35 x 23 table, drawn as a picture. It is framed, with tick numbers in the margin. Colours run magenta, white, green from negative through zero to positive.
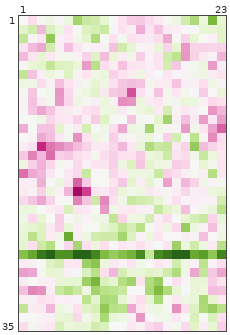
The ninth with the lowest average is the middle left. Overall the values sit about 50% of the way up the scale. Row 27 differs from the rows beside it. There are no regular stripes.
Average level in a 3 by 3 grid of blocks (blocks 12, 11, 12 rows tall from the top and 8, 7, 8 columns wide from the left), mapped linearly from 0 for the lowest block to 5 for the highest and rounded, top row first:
2 2 2 / 0 2 2 / 4 5 4
